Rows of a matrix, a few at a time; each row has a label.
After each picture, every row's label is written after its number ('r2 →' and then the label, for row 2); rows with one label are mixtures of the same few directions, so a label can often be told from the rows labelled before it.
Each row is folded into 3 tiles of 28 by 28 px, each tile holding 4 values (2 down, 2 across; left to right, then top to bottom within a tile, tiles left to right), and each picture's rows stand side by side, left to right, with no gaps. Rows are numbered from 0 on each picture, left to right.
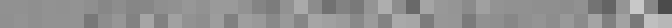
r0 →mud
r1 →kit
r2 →kit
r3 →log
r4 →log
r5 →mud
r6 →kit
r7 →log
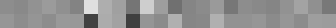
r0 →log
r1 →mud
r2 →mud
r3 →log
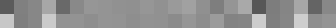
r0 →mud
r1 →mud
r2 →log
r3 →mud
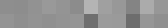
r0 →log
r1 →mud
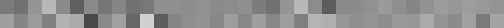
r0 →log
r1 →kit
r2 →kit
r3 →log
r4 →log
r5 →kit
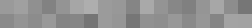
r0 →log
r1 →mud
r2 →log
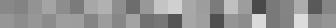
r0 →log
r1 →log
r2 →mud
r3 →mud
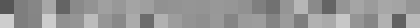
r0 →mud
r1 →kit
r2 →kit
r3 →log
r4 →kit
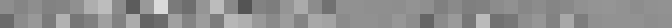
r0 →kit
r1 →log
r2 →log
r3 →log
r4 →kit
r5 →kit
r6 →kit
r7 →log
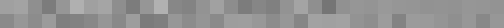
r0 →log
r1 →log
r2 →log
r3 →log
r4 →kit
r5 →kit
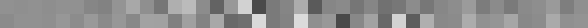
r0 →kit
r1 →log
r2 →log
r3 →mud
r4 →kit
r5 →mud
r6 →mud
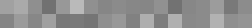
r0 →log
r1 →kit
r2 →mud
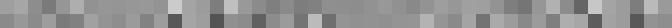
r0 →log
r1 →kit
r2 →mud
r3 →kit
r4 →log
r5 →kit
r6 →log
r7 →mud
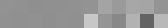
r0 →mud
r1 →kit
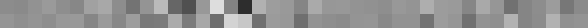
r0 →log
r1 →log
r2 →log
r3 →mud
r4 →mud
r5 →mud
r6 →mud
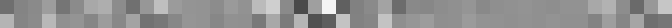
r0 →mud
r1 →log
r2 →mud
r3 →log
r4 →mud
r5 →mud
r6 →log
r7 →log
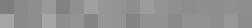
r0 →mud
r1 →mud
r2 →kit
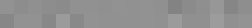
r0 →kit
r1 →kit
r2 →mud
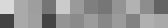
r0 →mud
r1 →log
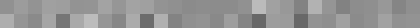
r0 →kit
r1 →kit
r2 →kit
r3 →mud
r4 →mud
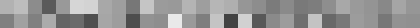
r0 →log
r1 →mud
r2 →kit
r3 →kit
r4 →mud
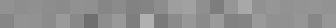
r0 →kit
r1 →kit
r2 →log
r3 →kit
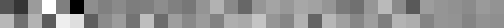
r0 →log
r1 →kit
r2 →log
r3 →kit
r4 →log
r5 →mud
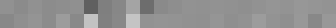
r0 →kit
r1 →mud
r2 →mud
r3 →kit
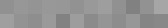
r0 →kit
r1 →log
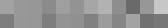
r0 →mud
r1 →log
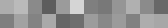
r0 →log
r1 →log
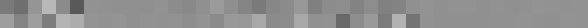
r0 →log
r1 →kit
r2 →log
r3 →mud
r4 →kit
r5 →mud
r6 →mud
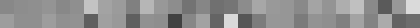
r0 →mud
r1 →mud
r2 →kit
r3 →mud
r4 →log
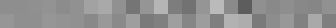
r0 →mud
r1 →log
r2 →log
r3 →kit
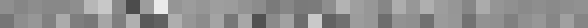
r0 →kit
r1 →log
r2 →kit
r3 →kit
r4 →mud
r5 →mud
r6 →kit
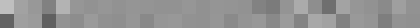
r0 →mud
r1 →kit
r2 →kit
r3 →log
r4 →mud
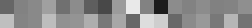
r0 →mud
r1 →log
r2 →kit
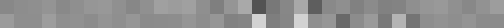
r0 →mud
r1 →log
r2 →log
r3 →mud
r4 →kit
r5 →log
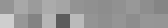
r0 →kit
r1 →log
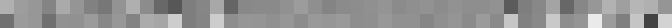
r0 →mud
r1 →log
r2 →mud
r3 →log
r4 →mud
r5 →kit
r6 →mud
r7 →kit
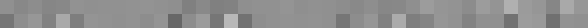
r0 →kit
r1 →kit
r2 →kit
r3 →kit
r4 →kit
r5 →mud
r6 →mud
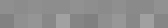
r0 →kit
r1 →kit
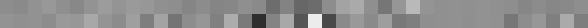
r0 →log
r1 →kit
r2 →kit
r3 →kit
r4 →log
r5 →mud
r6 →kit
